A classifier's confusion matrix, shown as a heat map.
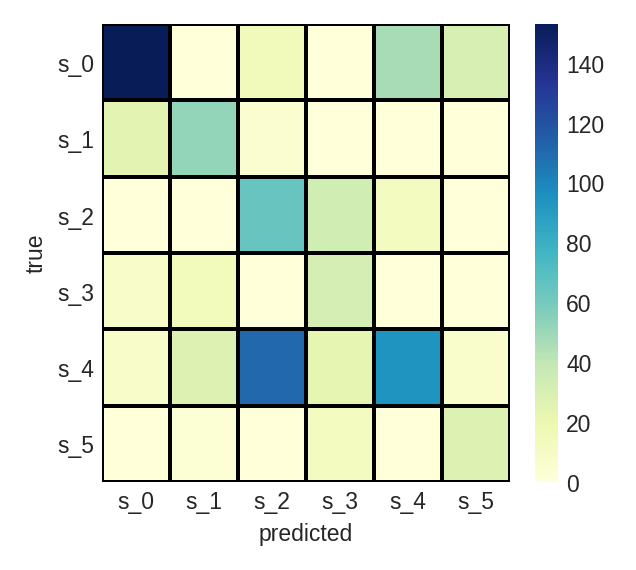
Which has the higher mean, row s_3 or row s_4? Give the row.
s_4
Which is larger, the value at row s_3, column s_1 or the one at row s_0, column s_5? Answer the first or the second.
the second
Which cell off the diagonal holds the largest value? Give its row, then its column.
s_4, s_2
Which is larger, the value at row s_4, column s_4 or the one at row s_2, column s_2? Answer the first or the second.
the first
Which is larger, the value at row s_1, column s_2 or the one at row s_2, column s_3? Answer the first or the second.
the second
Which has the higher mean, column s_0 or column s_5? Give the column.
s_0
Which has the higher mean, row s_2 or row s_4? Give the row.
s_4
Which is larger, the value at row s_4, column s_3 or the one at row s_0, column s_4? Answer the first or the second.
the second
